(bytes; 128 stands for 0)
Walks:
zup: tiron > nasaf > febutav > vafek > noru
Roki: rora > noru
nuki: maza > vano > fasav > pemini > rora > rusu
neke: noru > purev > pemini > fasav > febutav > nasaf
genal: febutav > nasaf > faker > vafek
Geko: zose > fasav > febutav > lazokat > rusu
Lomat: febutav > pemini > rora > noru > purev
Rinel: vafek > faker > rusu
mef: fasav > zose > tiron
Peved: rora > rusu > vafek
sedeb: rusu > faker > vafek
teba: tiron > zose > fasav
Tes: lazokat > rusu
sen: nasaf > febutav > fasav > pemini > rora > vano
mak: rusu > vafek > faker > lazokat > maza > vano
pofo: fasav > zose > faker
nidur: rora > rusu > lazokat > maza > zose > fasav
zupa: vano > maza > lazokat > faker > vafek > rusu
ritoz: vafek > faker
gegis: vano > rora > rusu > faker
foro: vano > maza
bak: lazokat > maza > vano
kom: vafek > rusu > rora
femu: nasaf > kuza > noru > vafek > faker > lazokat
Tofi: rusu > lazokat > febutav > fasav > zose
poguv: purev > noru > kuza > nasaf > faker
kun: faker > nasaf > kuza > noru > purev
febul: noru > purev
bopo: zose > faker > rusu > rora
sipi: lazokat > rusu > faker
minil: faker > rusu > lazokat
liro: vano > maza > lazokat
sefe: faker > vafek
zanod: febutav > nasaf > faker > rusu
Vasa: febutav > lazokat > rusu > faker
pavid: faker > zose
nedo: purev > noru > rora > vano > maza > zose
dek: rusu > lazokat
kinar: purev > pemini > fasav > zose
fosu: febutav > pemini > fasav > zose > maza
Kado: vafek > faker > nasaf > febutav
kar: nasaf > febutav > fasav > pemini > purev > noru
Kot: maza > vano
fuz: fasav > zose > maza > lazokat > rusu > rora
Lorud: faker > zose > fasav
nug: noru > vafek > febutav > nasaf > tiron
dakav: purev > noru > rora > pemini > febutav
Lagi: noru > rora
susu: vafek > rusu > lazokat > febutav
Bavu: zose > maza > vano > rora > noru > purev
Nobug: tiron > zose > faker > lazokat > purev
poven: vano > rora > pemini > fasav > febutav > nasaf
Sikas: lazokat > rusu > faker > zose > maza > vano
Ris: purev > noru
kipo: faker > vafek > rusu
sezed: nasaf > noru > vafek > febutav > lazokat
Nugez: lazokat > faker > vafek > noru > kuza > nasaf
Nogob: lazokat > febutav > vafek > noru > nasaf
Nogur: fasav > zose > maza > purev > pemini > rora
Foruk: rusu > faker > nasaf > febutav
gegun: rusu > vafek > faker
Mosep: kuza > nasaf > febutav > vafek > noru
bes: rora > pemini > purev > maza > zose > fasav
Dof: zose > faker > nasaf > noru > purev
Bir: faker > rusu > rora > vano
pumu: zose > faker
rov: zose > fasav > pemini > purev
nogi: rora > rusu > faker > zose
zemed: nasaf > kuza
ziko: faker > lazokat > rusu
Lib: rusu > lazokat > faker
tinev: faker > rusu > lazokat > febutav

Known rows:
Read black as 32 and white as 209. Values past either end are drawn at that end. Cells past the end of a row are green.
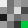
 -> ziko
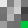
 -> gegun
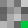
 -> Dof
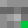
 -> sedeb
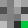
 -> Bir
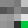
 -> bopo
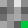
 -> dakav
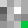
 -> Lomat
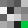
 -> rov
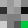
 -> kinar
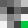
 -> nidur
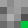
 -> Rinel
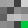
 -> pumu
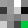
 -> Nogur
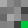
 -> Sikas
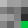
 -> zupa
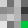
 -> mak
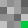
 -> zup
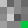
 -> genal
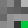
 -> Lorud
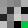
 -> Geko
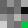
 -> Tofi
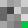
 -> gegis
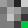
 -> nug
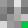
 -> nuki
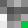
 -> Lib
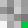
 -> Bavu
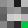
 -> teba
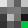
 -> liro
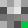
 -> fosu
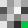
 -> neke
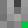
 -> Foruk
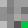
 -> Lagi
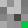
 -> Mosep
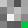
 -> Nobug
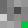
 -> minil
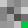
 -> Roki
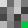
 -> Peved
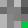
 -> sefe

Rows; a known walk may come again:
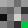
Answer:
Vasa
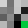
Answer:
fuz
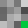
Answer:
Dof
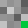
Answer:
zup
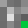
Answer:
zanod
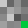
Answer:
genal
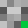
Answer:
febul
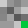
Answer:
Roki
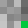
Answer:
kipo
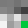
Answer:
bak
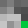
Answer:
Kot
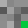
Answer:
pavid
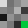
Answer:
Tes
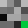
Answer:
sipi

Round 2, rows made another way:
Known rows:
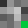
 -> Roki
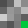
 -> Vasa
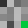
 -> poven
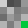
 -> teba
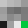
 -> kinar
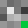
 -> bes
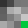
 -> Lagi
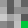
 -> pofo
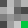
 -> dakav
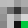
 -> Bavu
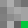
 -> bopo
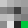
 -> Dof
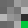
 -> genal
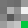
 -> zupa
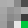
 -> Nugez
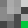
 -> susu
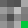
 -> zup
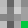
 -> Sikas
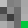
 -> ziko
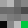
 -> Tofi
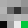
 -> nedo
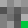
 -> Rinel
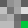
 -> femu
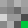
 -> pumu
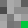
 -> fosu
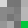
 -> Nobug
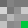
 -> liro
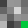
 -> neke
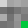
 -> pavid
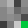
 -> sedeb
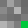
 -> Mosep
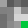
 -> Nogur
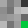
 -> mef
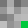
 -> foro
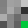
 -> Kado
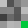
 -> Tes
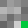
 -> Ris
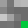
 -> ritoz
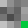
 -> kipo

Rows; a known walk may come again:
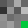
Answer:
zanod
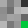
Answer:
mef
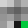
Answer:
rov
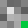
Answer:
nidur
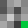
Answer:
Lomat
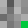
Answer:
bak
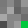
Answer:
Lib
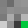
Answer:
febul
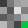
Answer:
sen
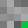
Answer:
bopo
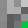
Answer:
tinev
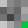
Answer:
kipo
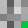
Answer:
Sikas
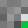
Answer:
kom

